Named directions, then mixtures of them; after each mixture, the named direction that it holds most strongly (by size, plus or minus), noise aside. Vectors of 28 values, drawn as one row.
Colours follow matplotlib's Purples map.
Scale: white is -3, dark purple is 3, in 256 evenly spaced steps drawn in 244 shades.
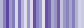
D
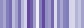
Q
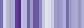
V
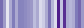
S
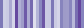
D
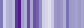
V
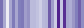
S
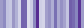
Q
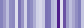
S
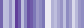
V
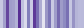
D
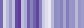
V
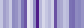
Q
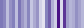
S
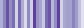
D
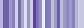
D
